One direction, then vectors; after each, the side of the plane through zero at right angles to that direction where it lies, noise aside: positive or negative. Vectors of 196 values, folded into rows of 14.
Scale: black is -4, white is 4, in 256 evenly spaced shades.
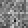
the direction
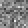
negative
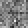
negative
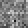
positive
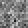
positive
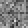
negative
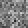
positive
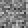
positive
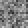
negative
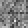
negative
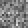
positive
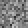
positive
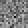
negative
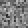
positive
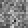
positive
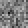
negative
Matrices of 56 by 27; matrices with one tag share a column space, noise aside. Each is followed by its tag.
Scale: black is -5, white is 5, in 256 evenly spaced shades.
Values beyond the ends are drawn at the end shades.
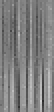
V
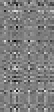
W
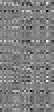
W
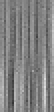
V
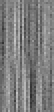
V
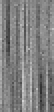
V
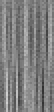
V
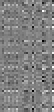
W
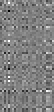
W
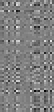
W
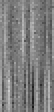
V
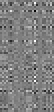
W
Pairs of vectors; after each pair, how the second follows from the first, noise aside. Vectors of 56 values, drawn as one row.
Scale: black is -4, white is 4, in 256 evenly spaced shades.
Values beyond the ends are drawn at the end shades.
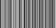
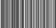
negated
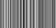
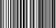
scaled up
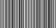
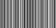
negated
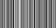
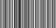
negated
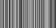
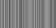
shrunk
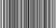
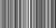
wrapped around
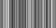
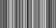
wrapped around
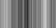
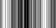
scaled up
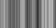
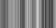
negated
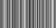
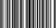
scaled up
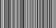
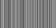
shrunk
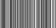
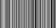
negated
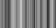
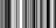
scaled up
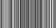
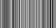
negated
